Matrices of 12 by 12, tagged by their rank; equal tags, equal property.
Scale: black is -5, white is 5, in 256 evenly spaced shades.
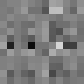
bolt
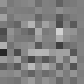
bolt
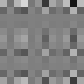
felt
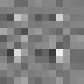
bolt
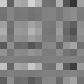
felt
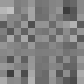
bolt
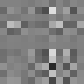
bolt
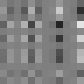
felt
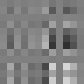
felt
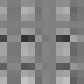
felt
